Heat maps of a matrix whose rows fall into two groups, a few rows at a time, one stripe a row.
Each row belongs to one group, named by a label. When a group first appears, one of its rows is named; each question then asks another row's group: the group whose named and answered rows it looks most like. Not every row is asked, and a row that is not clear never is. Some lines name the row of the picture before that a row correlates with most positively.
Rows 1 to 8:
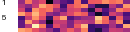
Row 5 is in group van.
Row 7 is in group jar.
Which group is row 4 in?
jar
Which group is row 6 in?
van
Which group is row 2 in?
jar
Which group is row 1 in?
van
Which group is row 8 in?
jar
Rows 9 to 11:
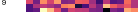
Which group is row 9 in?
jar
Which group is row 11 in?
jar
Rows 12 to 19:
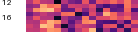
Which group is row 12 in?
van
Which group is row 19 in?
jar
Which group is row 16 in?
van
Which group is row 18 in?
jar
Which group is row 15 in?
van
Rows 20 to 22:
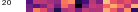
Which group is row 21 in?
van
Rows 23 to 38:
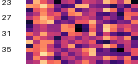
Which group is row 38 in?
jar
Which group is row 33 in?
jar
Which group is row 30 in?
van
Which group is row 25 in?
van
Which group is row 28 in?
jar
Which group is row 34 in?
van
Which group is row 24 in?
jar
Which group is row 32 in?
van
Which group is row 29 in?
van
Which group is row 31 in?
jar
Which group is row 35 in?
jar
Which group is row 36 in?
jar
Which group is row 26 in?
jar
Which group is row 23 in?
van
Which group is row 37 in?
van
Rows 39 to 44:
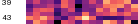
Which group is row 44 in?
van
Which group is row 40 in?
van
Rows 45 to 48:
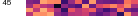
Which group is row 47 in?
jar
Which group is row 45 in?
jar
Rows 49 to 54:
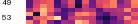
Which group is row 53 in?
jar
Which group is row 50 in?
van
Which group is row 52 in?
jar
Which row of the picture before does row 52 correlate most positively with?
47
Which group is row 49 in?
van
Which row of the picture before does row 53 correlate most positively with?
45
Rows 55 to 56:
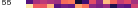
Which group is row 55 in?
van
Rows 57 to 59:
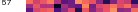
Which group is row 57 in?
jar
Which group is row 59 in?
van
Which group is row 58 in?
van
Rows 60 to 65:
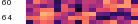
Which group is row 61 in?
van
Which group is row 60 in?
van
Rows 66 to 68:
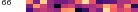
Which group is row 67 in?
van
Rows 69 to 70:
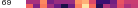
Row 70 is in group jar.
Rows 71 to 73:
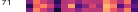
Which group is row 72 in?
van
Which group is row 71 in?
van
